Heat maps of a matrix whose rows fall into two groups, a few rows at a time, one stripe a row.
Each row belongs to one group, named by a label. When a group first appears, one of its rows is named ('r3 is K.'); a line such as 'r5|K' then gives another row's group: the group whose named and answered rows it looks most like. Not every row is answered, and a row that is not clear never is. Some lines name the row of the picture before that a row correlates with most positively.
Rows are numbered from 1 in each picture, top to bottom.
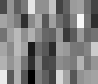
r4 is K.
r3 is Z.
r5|K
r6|K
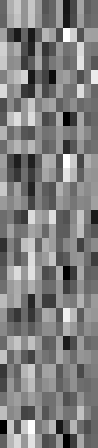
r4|K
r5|K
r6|K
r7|K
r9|Z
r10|K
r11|Z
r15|K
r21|Z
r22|K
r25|Z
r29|Z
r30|K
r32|Z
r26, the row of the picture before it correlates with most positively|6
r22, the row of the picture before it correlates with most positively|5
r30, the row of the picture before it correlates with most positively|5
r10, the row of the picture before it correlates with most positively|6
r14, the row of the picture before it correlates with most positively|6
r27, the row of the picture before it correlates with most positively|1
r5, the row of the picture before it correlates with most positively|2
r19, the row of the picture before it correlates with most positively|1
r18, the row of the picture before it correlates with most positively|1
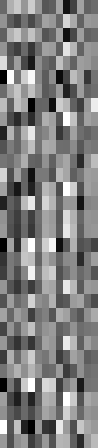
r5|K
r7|Z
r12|K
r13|K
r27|Z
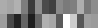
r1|K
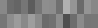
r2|Z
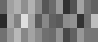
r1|Z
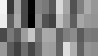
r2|K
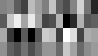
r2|Z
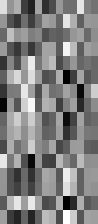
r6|Z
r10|Z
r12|K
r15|Z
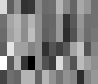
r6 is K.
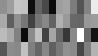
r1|K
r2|K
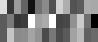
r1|K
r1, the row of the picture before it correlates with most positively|2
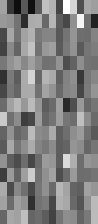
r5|Z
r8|Z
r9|K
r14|K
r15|K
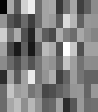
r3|K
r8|Z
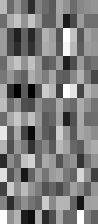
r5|Z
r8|K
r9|Z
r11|K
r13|K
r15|K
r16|K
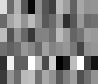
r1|K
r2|Z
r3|K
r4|K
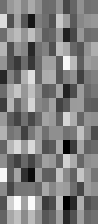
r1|Z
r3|Z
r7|Z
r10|K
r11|Z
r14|K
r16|Z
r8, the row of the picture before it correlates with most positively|5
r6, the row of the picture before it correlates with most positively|6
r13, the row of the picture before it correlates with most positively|1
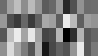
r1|Z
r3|Z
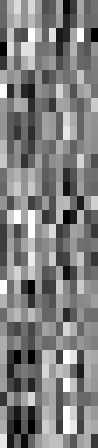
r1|Z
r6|K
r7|K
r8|K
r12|K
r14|Z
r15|K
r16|Z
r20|Z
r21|K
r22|K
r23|Z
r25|K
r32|K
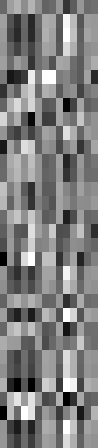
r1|Z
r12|Z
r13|Z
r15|K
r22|Z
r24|Z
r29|Z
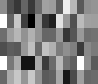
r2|K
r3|Z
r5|K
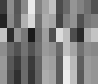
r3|K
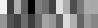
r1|K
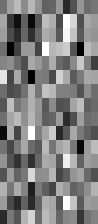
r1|Z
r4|K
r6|K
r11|K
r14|K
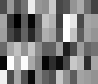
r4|Z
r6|K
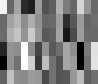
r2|Z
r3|Z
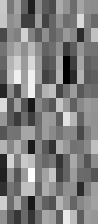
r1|K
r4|Z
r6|Z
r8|K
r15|K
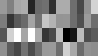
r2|K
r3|Z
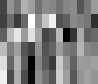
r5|K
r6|K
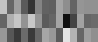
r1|K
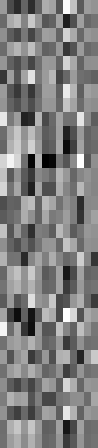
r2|Z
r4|Z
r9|K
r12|K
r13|K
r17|K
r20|Z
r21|Z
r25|Z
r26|K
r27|Z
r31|Z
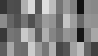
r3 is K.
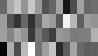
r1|Z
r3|K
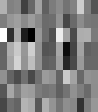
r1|K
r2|Z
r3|K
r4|Z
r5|Z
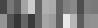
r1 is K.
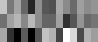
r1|K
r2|Z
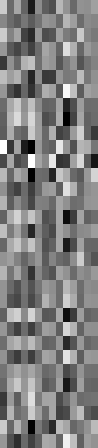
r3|K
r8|Z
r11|K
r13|K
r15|K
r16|Z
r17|K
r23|Z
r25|Z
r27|Z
